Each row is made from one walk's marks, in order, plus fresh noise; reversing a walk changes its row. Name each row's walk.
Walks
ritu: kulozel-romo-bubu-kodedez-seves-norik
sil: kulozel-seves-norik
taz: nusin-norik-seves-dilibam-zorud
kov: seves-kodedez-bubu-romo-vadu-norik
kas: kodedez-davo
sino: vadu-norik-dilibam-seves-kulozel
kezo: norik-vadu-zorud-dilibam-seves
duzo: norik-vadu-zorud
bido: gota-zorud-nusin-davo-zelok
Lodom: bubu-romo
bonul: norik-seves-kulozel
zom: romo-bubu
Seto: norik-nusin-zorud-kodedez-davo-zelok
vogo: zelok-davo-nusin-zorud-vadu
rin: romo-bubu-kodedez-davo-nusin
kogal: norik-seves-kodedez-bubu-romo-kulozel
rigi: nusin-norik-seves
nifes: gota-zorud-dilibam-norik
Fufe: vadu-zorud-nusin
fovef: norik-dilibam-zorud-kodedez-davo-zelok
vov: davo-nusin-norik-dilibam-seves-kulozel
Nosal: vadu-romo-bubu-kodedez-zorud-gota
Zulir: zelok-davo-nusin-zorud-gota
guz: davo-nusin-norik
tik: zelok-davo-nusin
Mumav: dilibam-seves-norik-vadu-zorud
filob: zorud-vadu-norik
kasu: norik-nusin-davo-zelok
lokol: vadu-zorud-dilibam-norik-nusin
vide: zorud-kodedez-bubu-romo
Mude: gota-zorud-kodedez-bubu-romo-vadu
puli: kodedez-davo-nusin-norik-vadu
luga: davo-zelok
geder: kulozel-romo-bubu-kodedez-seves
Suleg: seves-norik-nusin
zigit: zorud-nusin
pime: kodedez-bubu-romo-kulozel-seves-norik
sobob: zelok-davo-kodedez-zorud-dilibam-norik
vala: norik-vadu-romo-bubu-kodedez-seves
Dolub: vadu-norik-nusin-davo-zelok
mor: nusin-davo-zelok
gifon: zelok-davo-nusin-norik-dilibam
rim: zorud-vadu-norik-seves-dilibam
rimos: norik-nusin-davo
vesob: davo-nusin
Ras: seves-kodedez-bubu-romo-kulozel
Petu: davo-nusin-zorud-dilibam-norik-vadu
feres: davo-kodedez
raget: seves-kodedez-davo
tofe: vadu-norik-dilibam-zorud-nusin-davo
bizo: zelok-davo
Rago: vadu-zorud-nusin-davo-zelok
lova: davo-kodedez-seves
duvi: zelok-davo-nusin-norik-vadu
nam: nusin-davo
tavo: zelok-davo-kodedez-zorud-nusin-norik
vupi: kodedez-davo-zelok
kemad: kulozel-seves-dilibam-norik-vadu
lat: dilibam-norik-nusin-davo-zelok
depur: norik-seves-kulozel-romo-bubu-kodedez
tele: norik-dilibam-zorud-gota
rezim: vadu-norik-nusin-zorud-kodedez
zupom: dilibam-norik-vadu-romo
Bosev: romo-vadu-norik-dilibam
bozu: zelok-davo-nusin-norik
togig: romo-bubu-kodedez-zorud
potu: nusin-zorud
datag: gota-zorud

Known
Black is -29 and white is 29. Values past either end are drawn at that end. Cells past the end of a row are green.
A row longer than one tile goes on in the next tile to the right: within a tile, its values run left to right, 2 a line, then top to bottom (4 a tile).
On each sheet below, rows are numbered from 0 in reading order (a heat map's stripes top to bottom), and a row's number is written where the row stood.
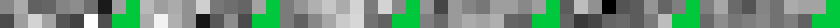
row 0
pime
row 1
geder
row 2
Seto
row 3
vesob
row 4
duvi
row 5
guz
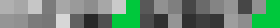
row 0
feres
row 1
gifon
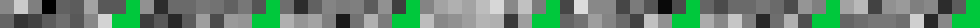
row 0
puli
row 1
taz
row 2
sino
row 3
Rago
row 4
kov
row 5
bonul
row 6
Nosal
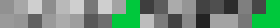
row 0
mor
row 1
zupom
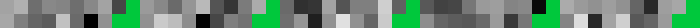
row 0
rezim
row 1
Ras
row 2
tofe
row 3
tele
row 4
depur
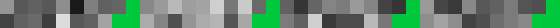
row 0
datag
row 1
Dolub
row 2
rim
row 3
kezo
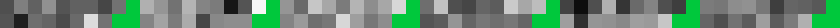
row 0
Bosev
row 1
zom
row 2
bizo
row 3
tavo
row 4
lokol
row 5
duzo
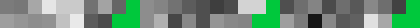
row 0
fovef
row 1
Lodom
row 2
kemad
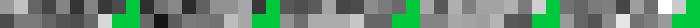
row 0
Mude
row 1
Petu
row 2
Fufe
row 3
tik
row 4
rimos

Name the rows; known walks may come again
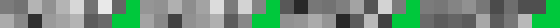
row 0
lat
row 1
kasu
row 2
vov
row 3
duzo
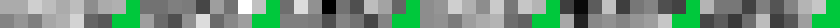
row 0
vupi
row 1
rimos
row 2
vogo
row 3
luga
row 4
lokol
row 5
potu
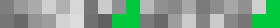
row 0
Seto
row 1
rin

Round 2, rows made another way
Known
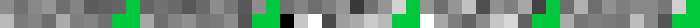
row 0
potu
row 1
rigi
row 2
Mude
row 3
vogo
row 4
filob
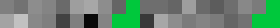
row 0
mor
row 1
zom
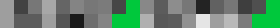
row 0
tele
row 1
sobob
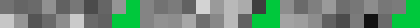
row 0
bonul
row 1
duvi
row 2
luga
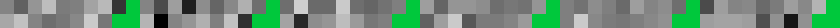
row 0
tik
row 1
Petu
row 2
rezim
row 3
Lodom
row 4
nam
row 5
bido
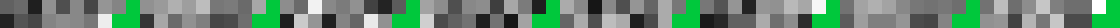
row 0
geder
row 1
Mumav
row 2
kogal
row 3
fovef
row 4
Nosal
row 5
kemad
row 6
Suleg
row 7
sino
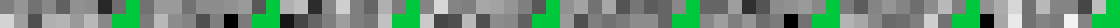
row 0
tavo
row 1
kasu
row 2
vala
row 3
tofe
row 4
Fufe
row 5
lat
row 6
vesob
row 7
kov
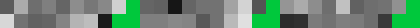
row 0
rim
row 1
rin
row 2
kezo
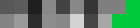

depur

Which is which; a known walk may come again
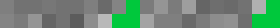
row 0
kas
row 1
zigit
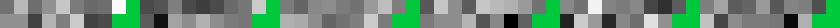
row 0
sino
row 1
nifes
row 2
vesob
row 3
Dolub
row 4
kogal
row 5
Seto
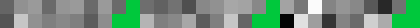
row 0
rimos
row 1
guz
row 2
Ras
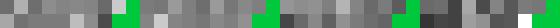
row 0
filob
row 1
nam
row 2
duzo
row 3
ritu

